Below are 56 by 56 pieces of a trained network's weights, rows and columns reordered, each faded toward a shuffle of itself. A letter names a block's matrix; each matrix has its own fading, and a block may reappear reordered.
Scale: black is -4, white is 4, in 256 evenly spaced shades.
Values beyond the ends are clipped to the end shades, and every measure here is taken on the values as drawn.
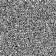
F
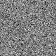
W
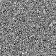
W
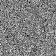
W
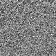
F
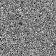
W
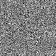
F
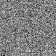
F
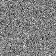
W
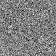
F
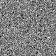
W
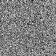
F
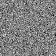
W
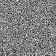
F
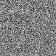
F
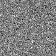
W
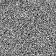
W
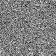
W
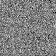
W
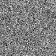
F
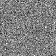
F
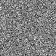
F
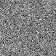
W
